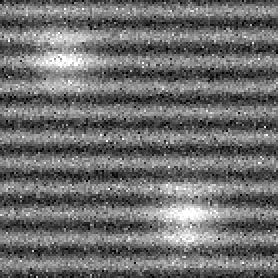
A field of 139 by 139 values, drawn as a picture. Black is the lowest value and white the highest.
There are two bumps. There is no overall slope. The values follow a bell shape. Horizontal stripes repeat 11 times down the table. No seam splits the table.
